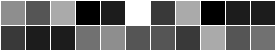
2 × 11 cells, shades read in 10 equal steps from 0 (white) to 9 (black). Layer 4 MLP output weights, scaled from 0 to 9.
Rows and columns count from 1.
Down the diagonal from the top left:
4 8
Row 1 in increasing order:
0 3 3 4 6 7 8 8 8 9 9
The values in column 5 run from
4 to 8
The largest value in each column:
7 8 8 9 8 6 7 7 9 8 8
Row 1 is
4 6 3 9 8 0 7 3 9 8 8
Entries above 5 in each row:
7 7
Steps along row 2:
up same down down up same up down up down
